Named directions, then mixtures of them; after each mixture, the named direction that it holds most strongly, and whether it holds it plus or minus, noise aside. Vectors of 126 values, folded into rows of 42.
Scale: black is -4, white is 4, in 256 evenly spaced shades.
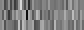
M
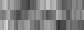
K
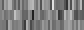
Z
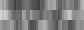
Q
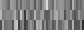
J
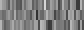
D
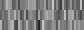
J, minus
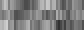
K, plus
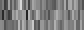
M, plus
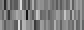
M, plus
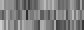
K, plus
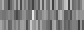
Z, minus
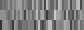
D, minus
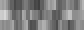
Q, plus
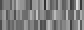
D, minus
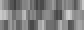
Q, plus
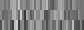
J, plus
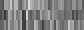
M, minus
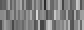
D, minus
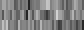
K, plus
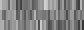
D, plus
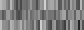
D, plus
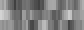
Q, plus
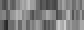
K, minus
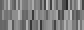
Z, plus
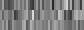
Z, minus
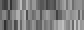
K, minus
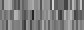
Z, plus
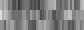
Q, plus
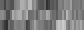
K, minus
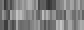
K, minus
